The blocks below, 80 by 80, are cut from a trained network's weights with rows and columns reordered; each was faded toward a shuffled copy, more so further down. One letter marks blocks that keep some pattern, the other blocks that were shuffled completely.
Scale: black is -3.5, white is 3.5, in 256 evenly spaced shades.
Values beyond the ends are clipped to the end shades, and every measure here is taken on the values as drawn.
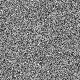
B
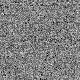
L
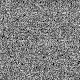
L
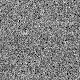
L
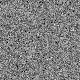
B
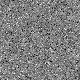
B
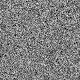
B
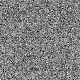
L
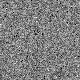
B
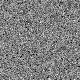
B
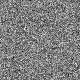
B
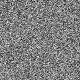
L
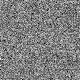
L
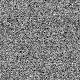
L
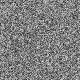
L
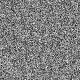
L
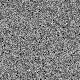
B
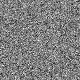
B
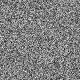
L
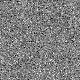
L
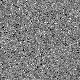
B
